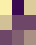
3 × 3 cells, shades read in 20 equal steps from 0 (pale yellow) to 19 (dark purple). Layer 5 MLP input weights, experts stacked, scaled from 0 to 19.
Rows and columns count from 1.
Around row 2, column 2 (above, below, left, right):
19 12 4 14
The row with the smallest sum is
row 1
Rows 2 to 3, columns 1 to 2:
4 14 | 14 12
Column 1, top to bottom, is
0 4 14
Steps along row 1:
up down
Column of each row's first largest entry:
2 2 1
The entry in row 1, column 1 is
0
